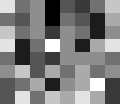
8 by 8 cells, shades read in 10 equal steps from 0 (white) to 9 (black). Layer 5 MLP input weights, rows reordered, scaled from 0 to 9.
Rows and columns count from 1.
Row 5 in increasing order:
4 4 4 5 5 6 7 8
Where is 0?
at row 4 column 4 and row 7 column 7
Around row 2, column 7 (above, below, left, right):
5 8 6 3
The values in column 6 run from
1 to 8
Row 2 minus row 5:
0 -2 -2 2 1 2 4 -2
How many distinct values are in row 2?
6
